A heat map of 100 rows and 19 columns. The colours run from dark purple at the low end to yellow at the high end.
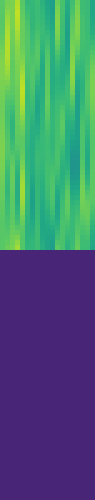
The table splits into 2 rows of 1 panel. Panel 1,1: high, streaked downward. Panel 2,1: very low, flat.
